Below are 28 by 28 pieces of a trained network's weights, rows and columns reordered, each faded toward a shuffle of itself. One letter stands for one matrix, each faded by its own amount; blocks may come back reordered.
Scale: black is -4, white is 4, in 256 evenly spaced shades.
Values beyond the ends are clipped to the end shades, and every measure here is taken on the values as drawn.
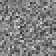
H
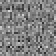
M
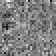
M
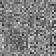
M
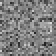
M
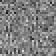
M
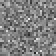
H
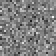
H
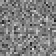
H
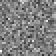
H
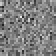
M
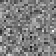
M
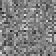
M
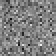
M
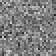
H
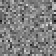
M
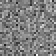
M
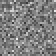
H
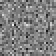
M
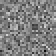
M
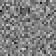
M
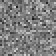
H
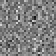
M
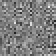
M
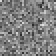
H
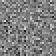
M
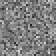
H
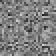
M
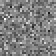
H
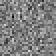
M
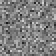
H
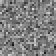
H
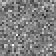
H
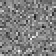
H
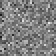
H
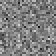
M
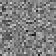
M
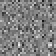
M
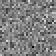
H
